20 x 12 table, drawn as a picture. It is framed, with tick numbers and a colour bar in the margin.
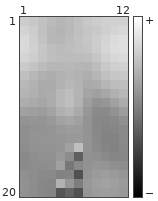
The bottom left is the calmest part. Values change most from cell to cell in the bottom middle. The values follow a bell shape. The field climbs toward the top. An odd patch, rougher than its surroundings, sits in the bottom middle.
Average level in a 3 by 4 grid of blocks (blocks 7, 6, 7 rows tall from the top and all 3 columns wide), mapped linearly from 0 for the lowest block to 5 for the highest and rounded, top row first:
4345 | 2211 | 0000
